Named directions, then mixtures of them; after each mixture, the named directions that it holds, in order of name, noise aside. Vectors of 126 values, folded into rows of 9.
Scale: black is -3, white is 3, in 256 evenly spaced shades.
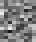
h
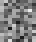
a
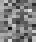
a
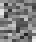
a, h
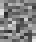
a, h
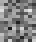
a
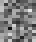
a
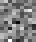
a, h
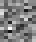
h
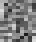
a, h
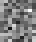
a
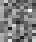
a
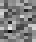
h
